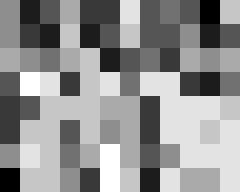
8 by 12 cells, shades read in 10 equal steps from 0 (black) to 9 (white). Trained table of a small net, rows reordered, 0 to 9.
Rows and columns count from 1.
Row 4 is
3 9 8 2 7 8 4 8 8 2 1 4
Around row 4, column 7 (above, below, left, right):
3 6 8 8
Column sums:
28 42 44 40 39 43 47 26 46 46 36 51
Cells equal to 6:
12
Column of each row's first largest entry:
7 4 5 2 9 9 6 6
